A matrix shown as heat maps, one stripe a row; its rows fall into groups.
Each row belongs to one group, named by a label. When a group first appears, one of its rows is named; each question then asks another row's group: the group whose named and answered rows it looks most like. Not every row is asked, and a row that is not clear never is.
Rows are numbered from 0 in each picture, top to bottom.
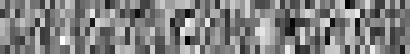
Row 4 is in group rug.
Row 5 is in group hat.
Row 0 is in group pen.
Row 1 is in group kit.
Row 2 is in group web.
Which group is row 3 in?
rug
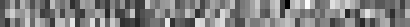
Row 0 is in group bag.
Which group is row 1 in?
pen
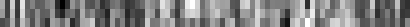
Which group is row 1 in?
bag
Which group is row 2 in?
bag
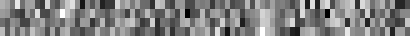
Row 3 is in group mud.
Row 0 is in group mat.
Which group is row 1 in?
rug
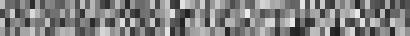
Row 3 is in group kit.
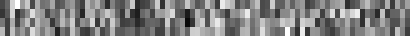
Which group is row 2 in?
kit
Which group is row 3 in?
mud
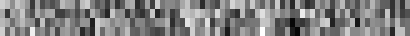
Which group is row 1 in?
mud
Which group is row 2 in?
web
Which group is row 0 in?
pen
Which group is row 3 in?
mud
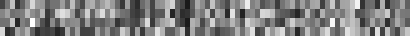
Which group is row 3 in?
mat
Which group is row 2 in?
bag
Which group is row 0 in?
kit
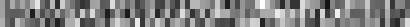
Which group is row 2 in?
mat
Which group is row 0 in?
mud
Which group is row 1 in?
rug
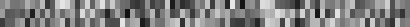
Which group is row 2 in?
hat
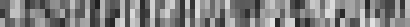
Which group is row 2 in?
hat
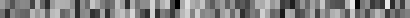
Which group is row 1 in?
hat
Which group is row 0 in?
rug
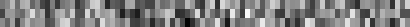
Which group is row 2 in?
kit
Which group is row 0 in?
pen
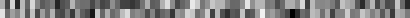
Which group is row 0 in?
bag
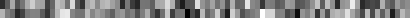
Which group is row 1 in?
rug
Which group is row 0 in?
kit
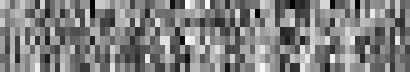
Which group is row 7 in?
mud
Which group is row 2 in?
mat
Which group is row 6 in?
bag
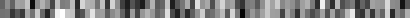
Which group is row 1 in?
rug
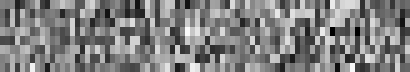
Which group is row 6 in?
pen
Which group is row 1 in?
bag
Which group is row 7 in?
bag
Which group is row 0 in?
rug
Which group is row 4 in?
hat
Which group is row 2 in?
hat
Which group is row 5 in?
mat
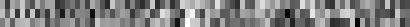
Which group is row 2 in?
web
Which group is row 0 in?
mud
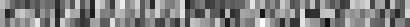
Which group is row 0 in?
mat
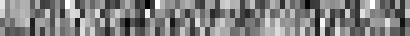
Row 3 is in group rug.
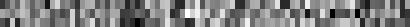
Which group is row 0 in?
bag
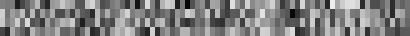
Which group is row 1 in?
mud
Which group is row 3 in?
hat
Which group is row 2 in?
mat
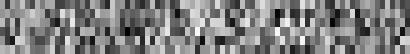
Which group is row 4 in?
mat
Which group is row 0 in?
mud
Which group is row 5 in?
pen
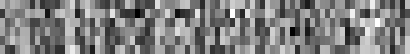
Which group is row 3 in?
pen
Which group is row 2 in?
mat
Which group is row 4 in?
pen
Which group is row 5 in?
mat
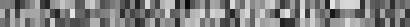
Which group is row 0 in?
rug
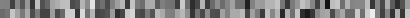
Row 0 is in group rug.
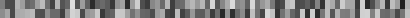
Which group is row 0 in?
hat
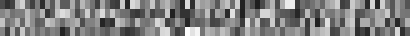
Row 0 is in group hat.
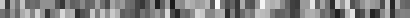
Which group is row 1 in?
kit
